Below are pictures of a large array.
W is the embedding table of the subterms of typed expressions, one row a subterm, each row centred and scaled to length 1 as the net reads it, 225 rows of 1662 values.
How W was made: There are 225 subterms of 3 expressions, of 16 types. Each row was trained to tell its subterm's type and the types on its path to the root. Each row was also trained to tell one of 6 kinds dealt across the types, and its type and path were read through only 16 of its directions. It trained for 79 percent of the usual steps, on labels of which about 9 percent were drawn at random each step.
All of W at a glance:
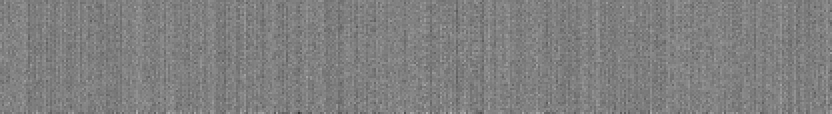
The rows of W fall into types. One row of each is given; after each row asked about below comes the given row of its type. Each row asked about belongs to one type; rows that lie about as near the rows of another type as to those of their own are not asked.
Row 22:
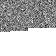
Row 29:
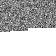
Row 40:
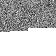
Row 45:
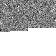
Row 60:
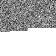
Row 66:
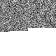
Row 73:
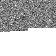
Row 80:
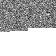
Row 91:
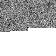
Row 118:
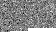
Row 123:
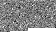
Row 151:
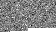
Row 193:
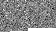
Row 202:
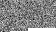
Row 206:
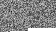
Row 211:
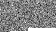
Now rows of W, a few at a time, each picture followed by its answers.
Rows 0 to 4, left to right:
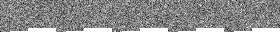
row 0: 206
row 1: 60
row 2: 193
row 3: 45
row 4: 66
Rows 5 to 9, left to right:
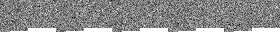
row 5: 22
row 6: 66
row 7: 60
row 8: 45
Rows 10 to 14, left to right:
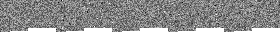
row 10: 206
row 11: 29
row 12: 91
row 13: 118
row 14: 40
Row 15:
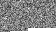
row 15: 118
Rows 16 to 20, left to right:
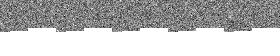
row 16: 45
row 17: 29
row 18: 206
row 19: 123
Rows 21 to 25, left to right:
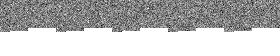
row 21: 60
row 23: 123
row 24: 40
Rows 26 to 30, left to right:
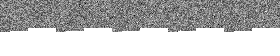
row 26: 206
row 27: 22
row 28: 60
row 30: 60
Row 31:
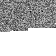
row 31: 193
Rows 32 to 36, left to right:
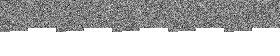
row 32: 40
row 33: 22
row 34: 91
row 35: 45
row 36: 123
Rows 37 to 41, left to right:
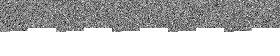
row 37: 29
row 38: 80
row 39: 40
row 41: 211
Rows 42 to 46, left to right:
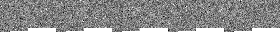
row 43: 40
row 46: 40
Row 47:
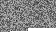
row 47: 206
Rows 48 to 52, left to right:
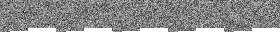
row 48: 193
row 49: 80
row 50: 118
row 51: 29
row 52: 40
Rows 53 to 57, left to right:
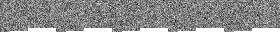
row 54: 151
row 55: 22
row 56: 73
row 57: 193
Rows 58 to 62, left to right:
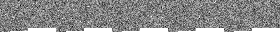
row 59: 193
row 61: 40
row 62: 193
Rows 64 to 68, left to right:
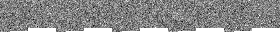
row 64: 118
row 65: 29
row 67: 22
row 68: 211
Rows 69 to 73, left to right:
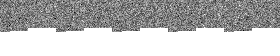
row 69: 60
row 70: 202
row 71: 118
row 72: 118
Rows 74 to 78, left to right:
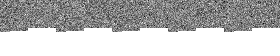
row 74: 73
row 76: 29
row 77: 151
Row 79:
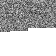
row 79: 123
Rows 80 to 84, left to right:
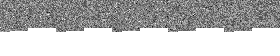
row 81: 29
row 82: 66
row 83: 118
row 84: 206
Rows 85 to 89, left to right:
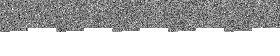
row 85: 66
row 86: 211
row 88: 193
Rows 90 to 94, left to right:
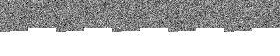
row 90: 29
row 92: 60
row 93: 60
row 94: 211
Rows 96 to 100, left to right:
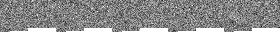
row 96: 60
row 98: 60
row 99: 66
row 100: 40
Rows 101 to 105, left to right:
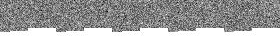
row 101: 45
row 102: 151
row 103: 118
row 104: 40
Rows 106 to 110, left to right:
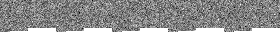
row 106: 60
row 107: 118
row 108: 45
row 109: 45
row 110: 123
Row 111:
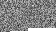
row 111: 206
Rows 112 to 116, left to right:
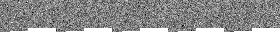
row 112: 73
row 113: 118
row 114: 22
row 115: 211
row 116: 118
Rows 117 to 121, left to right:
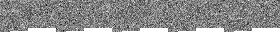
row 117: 151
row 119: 123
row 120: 80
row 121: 22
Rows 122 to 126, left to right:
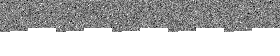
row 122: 151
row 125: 22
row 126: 73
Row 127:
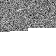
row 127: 206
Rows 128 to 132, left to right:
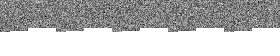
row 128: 29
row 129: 45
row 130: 29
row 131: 29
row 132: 118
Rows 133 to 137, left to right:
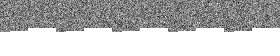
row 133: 80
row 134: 66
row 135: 45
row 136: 151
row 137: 22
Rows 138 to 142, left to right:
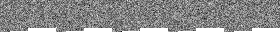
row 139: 60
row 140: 91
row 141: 91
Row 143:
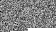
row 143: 29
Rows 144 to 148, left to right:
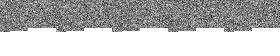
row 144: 66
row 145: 193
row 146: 45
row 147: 91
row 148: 40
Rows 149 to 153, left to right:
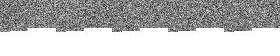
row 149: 73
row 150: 206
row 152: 118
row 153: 91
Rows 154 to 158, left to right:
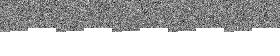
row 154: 80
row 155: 45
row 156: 73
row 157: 22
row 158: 80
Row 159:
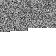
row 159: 29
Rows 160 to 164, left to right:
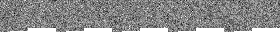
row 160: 66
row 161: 45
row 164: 40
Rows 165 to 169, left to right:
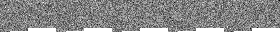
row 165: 80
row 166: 91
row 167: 60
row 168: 91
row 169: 66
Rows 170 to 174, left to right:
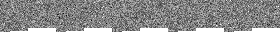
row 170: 45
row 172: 206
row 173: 211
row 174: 80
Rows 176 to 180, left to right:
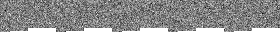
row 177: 29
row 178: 80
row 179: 66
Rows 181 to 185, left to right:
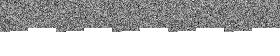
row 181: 40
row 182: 211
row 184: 60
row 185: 118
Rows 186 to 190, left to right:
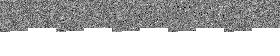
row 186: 151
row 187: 45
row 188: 22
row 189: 66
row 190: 40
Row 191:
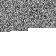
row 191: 206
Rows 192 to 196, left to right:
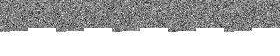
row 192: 73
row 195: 66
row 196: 80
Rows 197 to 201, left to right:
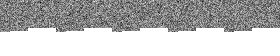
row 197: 118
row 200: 22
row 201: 60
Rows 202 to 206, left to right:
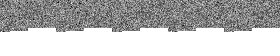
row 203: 211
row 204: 206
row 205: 193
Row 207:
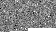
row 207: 193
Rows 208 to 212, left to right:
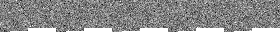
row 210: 40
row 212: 73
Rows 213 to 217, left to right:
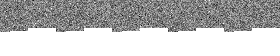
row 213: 29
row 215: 80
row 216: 193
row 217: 45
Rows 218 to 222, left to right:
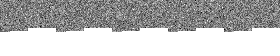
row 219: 80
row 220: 22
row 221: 73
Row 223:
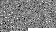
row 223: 22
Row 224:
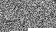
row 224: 22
